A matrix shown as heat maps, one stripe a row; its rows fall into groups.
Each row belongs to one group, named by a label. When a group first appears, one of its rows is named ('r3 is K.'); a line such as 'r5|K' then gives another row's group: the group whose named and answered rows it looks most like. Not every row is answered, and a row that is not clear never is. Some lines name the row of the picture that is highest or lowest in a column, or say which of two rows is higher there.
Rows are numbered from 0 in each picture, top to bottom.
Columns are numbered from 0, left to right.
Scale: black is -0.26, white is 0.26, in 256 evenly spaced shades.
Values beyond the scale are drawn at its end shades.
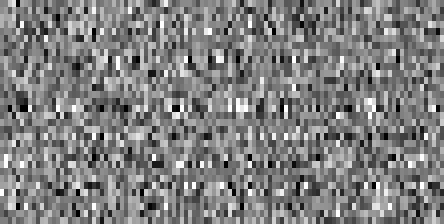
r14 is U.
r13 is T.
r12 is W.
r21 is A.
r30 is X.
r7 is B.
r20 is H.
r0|H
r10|H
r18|B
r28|H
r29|H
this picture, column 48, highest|26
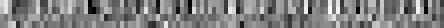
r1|W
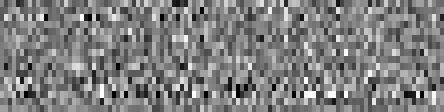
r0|T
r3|X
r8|U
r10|U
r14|U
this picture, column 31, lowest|13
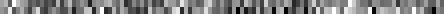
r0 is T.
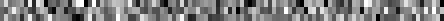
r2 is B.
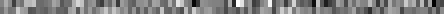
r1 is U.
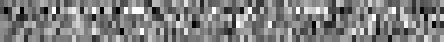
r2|U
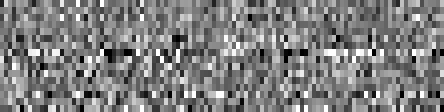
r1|A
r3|W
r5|T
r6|U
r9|T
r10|A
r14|H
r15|B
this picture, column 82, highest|7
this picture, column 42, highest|9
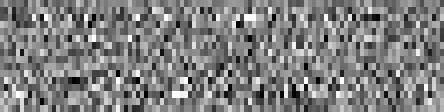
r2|A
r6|W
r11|B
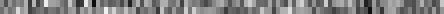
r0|A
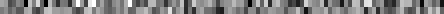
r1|B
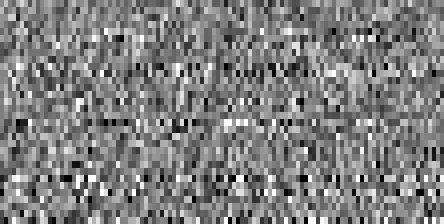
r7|B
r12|T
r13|B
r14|W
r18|T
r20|H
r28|A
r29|W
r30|H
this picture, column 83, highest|10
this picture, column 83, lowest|4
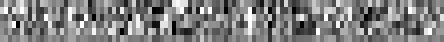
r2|A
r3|H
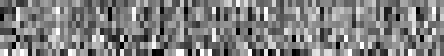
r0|U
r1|X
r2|X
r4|X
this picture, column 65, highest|6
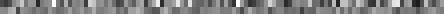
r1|H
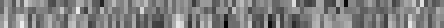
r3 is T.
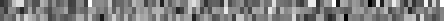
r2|W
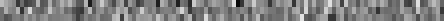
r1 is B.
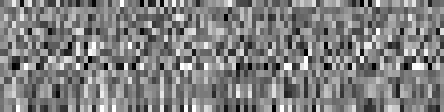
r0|H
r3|T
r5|H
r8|W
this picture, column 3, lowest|9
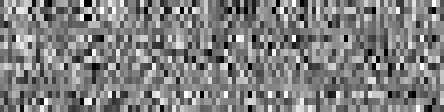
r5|W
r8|B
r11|U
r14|A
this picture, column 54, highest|14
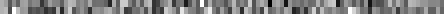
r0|T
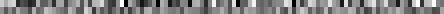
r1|A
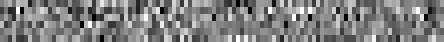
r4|H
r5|U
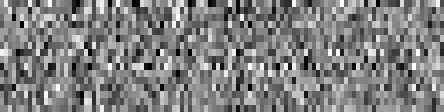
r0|B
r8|B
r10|T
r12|X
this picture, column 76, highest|7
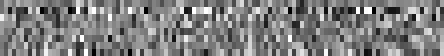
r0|W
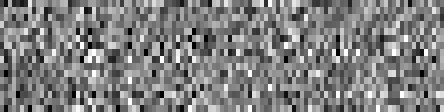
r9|U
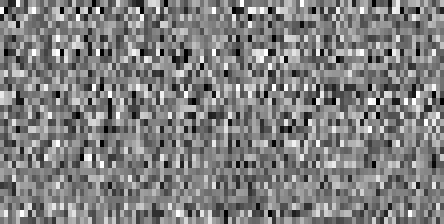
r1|X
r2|X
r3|H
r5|X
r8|T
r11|X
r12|U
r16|B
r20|X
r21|B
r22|A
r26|X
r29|B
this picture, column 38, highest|0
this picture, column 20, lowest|22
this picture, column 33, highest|7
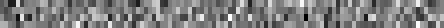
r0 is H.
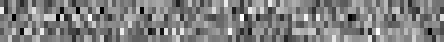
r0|T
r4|H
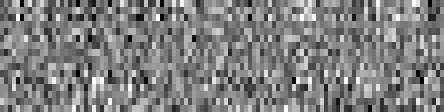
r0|H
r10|X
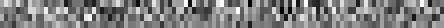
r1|U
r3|X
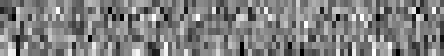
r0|B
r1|X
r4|B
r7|H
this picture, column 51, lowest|6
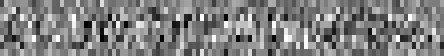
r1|H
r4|U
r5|X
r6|B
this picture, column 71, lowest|2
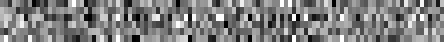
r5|B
